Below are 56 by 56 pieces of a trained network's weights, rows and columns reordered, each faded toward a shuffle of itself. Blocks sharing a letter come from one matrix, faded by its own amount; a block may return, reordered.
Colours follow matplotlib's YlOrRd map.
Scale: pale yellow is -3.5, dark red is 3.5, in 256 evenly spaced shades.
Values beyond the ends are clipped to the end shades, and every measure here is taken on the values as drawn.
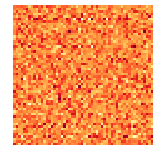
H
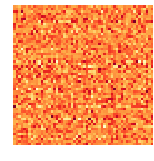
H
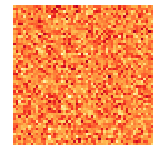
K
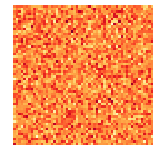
K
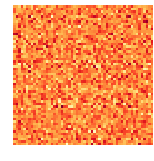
H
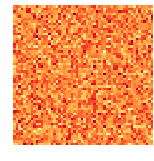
K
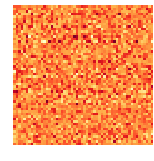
H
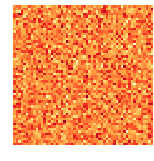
K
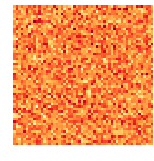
K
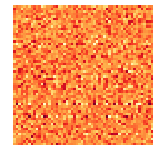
H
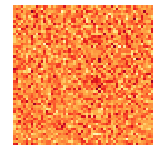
K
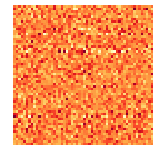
H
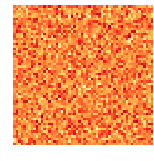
K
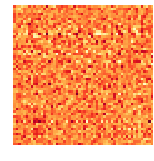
H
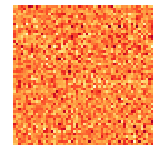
H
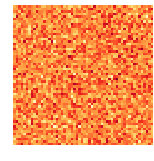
K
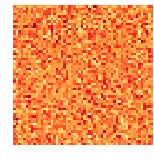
K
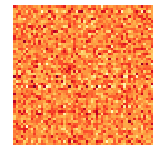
H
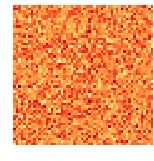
K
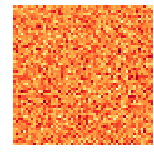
K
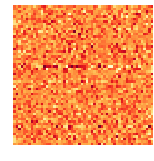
H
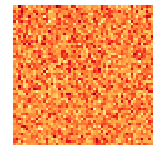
K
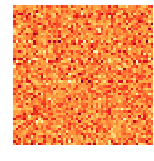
H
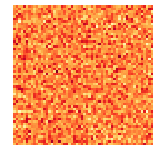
K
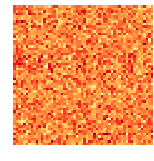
K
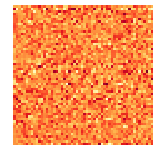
H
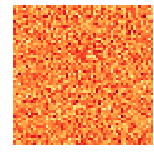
K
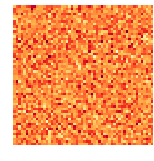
K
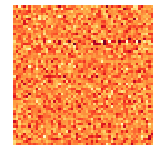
H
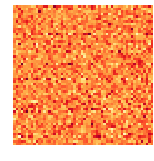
H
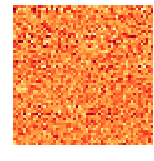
H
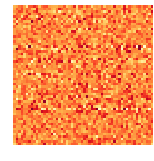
H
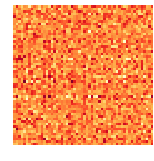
H
